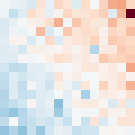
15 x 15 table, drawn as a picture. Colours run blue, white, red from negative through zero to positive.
Neither half mirrors the other. The top right is the ninth with the highest average. The bottom left is the ninth with the lowest average. Values rise toward the top right.
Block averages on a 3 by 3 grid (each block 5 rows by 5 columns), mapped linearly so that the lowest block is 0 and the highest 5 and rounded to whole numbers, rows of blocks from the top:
2 4 5
1 3 4
0 1 3
